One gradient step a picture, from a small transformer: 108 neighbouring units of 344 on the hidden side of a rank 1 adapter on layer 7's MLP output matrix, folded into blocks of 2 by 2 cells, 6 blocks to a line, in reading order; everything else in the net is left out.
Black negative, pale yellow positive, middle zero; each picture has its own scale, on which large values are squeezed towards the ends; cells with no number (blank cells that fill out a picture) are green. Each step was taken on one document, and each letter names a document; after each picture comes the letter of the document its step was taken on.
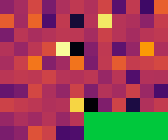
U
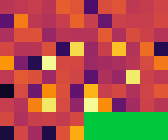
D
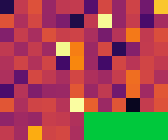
U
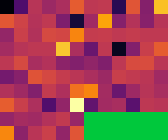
U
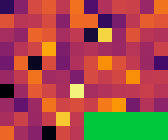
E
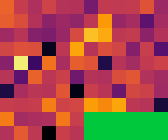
E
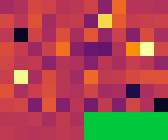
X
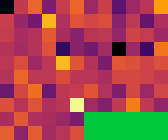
U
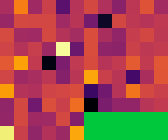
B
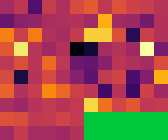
X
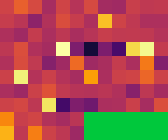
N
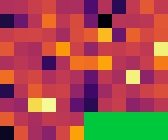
D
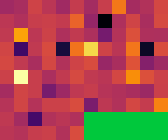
X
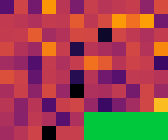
E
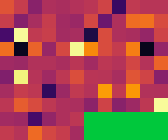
X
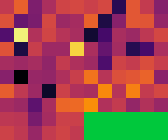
X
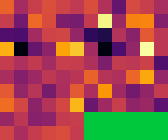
X
